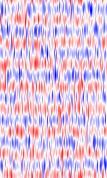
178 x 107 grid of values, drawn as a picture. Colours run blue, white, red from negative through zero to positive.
The values follow a bell shape. Overall the values sit about 50% of the way up the scale. Stripes running across repeat 8 times from top to bottom. No overall slope runs across the table.
